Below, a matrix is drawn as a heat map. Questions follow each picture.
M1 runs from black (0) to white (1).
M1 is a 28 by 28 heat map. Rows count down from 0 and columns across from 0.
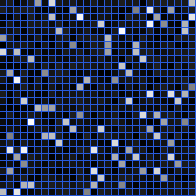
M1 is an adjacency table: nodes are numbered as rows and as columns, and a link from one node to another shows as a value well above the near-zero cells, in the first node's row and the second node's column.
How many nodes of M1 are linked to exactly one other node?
1
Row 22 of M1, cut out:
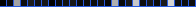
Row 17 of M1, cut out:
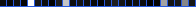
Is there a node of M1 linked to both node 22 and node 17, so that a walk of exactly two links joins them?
no
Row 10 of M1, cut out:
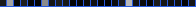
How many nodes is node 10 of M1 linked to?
3
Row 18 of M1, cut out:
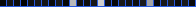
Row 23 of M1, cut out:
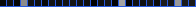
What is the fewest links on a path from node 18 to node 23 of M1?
3
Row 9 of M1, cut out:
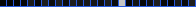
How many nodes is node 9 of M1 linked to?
1
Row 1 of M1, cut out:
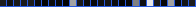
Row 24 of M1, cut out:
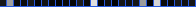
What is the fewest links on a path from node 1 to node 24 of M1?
1
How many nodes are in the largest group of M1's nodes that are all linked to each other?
3
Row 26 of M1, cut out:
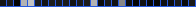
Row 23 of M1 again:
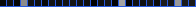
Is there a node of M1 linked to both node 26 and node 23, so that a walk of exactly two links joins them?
yes
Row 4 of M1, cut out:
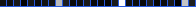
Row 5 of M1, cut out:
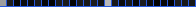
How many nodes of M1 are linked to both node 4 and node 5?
0
